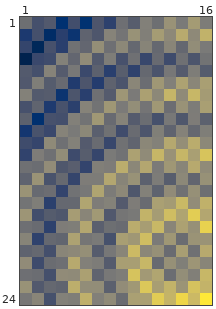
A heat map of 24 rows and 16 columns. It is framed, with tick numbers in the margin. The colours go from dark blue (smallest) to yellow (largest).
There is an overall slope up to the bottom right. Rings spread out from the bottom right. The histogram is bell-shaped. The halves do not mirror each other. The ninth with the highest average is the bottom right.
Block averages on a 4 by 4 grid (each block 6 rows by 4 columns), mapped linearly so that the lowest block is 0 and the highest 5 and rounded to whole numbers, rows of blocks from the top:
0 1 2 3 / 1 2 3 4 / 2 3 4 5 / 2 3 5 5
